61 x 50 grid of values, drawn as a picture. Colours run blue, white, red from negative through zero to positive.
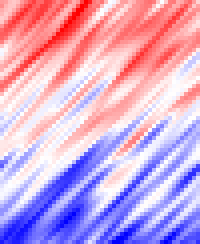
The grain runs diagonally up to the right. No lone cell stands out from its neighbours. The field climbs toward the top.
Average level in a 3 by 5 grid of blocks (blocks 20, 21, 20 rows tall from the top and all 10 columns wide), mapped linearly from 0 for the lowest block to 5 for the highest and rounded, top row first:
55454 | 33332 | 10111
